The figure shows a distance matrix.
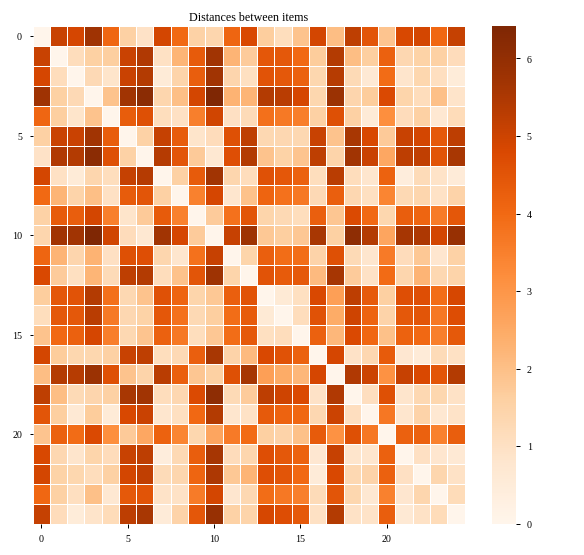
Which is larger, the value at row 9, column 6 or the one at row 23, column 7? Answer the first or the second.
the first
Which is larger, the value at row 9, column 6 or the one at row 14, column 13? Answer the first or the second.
the first
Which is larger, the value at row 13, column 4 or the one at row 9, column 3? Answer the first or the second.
the second
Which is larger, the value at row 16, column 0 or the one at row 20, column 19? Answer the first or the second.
the first
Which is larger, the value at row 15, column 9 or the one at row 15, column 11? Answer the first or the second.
the second
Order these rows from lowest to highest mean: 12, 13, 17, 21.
21, 12, 13, 17
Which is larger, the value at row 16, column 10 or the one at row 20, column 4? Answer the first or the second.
the first
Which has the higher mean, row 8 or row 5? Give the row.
5
